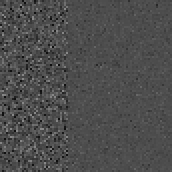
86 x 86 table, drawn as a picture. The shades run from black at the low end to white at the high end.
Mirror symmetry: none. Stripes: none. Seam: vertical, 40% of the way across, the right part calmer. Grain: fine. Odd rows or columns: none.
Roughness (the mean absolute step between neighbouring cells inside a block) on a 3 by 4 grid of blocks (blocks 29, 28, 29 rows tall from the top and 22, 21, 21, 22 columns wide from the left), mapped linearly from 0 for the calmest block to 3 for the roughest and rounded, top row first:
3 2 0 0 | 3 2 0 0 | 3 2 0 0
